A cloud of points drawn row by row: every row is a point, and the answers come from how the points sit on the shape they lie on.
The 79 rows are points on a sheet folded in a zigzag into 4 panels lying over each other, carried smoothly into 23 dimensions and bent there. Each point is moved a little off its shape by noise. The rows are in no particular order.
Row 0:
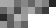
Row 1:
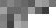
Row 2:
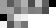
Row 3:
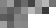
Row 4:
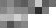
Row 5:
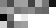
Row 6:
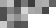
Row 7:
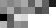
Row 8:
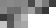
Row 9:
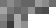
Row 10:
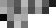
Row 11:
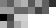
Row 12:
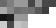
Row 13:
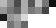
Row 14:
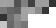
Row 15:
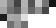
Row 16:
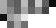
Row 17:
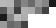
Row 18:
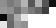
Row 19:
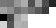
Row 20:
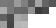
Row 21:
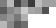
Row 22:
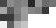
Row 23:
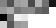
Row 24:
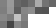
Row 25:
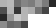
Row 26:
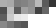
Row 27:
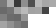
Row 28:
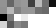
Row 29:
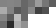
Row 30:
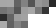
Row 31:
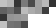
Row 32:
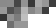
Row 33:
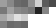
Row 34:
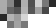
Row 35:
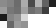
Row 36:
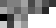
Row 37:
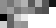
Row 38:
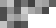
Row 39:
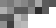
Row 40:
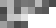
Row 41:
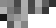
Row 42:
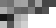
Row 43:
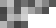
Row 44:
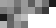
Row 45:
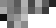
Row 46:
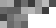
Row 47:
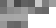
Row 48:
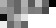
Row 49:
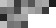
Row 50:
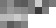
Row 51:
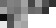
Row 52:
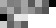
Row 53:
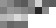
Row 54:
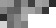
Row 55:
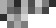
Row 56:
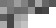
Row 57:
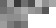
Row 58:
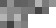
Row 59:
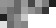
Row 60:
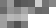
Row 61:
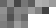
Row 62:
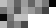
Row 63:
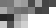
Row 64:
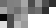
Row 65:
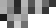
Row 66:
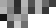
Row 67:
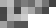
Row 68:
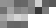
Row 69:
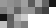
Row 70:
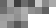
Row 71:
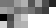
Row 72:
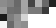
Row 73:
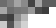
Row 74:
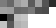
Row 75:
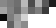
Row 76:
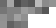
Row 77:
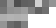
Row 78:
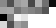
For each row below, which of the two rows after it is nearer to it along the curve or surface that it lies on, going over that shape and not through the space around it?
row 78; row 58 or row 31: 31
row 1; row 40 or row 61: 61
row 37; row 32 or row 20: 32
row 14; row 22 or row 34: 34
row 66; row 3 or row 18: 18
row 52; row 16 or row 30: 16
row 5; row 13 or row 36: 13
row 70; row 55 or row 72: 72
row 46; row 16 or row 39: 16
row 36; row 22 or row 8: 22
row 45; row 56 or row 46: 46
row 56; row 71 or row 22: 22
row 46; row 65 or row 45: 45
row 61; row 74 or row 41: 74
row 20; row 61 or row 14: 61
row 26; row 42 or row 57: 57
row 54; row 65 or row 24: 65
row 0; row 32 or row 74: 32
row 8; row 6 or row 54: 54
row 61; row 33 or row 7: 33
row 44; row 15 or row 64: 15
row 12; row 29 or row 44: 29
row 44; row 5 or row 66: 5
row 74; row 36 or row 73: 36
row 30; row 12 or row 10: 10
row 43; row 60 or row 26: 26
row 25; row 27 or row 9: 27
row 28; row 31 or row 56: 31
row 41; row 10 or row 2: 10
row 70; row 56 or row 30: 30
